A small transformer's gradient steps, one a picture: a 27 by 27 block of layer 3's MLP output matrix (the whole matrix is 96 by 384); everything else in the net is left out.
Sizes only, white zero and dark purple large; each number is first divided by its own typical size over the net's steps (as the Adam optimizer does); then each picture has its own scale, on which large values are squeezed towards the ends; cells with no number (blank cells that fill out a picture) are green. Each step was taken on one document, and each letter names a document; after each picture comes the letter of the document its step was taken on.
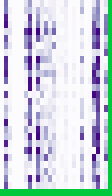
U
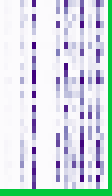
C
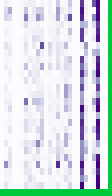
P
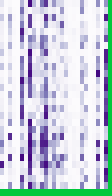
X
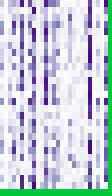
X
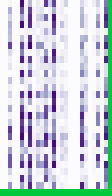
X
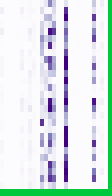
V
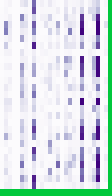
P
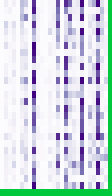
C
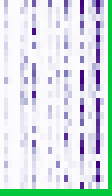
C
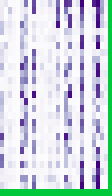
C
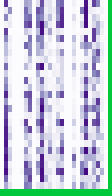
U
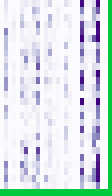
P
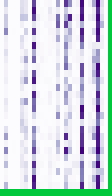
C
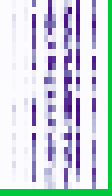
V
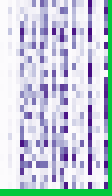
X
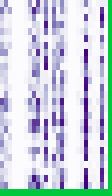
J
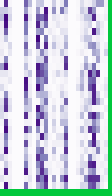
U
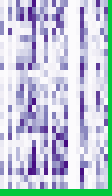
X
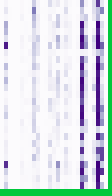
P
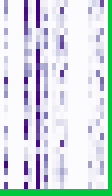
U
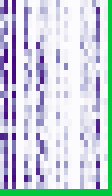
U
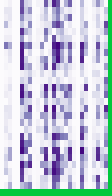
X
